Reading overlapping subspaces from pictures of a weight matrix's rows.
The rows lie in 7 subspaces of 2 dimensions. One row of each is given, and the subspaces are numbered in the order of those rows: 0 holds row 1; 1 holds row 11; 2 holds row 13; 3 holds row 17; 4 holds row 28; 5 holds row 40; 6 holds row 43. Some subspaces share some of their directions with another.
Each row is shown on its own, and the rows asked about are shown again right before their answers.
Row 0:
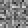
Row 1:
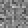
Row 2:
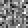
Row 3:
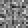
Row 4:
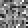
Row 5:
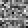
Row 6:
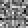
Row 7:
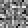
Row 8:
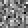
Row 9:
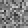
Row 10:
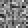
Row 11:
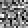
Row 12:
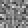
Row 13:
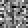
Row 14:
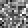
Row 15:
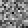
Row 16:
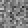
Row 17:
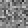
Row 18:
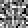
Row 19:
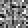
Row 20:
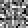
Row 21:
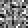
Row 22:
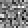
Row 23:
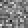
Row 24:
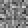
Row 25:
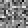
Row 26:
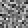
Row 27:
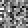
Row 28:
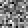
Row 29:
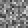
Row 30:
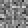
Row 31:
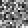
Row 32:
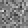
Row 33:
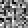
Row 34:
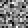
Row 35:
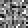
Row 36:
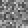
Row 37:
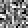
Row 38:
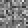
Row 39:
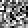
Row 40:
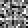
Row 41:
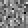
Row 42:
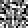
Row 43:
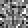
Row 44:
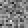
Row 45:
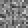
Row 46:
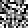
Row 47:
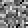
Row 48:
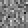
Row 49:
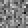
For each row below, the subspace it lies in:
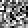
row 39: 2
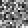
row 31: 5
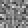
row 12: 3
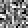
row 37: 5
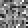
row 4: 0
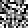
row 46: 3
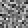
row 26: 3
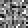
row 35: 0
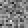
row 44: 4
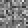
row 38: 3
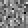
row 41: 1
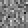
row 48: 1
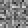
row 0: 6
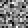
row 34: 4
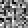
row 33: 0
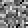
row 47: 0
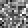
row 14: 6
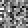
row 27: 2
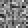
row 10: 4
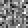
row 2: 1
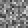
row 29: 2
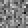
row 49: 1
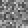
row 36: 5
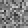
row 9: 6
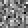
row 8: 1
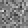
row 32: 6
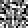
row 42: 3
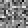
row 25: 3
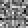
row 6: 5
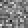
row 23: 4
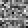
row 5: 5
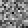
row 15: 5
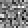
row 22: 1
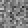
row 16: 2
